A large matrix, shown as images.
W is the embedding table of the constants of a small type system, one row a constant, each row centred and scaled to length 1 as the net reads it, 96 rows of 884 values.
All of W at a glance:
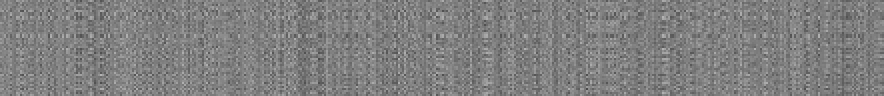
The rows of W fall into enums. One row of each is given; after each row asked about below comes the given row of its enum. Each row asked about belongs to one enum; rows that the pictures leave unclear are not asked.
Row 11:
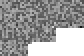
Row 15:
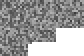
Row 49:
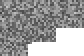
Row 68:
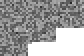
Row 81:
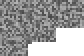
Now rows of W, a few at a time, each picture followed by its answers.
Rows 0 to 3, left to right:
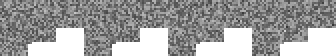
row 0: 49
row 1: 81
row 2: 15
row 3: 68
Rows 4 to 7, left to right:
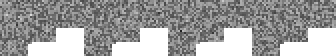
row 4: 11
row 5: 15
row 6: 68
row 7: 81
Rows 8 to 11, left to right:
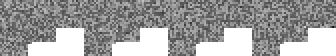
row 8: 49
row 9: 68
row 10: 11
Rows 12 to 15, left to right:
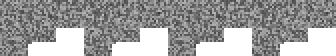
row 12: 81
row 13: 15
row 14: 81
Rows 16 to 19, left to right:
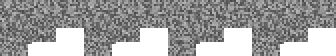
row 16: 49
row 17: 49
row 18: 81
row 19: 49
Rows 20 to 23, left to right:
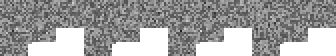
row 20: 68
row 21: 15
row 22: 68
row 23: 11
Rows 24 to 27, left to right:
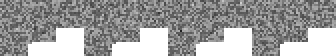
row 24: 68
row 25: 15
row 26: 68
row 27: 81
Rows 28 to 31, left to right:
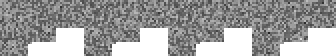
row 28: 11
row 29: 15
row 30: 15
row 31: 68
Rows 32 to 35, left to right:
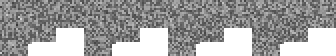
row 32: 11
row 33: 81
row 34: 49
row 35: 49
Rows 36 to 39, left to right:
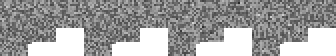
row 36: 49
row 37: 49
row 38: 68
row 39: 11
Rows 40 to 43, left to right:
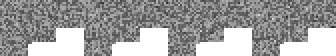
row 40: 81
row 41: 11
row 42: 68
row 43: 11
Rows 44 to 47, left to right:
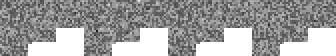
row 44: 15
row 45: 68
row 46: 15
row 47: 11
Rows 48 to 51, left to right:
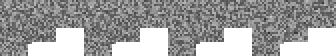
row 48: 49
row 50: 81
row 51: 68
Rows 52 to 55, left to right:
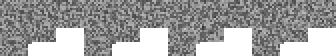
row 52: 81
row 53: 81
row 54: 68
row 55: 15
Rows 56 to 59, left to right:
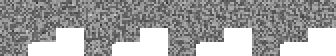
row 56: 68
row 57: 11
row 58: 81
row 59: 81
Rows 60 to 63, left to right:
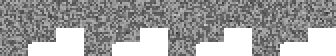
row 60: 81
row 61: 68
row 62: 11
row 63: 15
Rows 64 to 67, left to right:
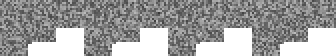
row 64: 81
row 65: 15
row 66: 15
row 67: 49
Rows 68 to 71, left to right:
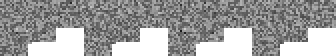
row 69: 49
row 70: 68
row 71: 81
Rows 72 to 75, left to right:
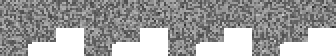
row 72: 81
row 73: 15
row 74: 11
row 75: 11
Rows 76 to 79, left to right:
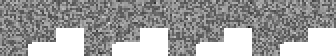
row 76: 81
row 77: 68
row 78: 11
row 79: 49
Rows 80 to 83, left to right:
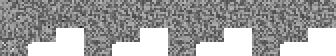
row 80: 11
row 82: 81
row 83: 81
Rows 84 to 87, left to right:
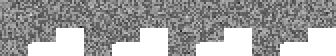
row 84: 11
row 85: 49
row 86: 68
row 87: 15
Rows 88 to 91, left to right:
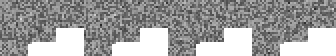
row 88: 11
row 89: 11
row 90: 81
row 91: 68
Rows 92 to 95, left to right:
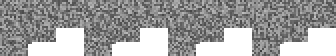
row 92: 81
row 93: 49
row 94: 49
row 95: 11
